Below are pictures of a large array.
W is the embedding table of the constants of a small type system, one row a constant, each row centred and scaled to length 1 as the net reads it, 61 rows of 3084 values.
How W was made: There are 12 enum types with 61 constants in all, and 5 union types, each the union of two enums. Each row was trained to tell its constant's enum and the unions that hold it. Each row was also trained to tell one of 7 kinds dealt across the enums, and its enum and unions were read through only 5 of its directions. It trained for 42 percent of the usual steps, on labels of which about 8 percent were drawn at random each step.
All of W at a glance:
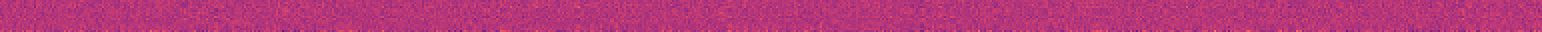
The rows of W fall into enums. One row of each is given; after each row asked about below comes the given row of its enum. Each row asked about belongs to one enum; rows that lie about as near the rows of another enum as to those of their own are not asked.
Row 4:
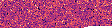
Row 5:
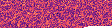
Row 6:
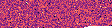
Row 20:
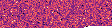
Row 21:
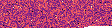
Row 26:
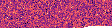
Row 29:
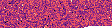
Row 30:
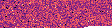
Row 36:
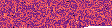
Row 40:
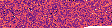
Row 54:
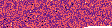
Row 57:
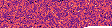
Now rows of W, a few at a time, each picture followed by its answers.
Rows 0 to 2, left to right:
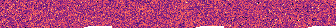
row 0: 5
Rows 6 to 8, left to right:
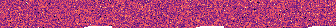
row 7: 26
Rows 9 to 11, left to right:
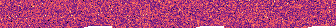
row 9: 4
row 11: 26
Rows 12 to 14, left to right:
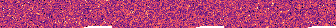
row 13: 5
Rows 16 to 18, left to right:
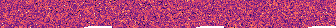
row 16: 36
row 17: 30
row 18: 40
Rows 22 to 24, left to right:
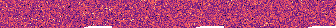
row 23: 30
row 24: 36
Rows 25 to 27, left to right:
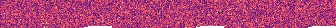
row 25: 6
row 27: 21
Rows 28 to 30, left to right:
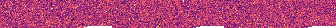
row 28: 26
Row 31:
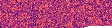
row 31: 21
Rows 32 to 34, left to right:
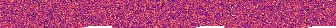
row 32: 40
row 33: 5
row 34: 26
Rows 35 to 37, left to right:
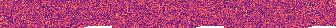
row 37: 6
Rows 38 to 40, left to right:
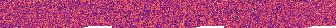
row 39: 21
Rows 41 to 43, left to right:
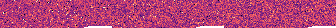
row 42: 40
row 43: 6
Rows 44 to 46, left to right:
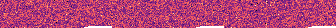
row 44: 36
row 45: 40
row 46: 54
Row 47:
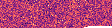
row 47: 26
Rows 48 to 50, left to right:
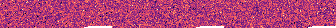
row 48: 54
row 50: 21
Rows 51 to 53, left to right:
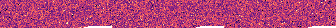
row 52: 5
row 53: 40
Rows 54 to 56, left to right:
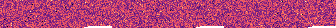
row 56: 21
